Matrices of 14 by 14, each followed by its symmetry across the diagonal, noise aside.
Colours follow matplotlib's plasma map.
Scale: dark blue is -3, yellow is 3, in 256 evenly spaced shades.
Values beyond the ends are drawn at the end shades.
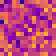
symmetric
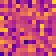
antisymmetric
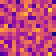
neither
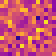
symmetric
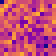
symmetric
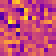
antisymmetric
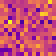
neither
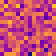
neither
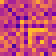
symmetric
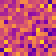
symmetric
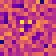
symmetric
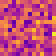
neither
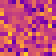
antisymmetric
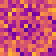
symmetric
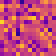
antisymmetric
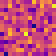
antisymmetric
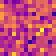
antisymmetric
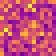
symmetric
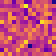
neither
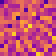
symmetric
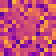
antisymmetric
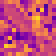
antisymmetric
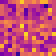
neither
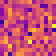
neither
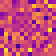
symmetric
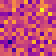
antisymmetric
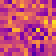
neither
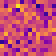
neither
